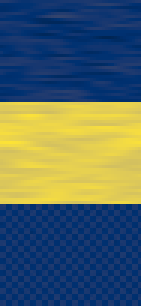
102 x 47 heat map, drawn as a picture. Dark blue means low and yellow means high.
It is made of 3 by 1 panels. Panel 1,1: very low, streaked across, faint in contrast. Panel 2,1: very high, streaked across, faint in contrast. Panel 3,1: very low, checkered, faint in contrast.
